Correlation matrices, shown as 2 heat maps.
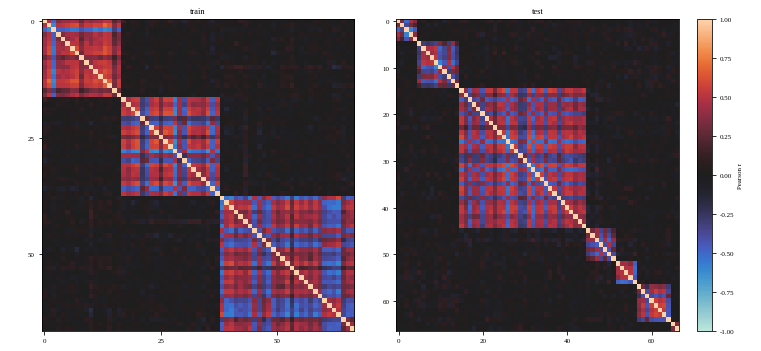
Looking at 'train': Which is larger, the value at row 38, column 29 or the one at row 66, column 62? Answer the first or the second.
the first
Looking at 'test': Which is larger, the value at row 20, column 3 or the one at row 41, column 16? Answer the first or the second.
the second
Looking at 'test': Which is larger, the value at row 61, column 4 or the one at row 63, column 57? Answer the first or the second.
the second
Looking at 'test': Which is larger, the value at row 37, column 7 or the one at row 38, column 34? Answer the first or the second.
the first
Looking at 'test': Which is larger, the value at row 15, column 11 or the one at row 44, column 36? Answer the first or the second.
the second
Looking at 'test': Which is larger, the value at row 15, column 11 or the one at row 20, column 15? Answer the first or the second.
the first
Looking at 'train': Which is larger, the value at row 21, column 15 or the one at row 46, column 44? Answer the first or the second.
the second
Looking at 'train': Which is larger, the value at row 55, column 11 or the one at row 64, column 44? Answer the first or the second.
the second
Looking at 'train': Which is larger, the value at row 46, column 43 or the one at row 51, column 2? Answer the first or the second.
the first
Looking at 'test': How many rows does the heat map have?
67
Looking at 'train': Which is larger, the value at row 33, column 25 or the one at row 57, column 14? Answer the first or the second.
the first
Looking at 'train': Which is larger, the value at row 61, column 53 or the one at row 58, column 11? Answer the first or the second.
the second
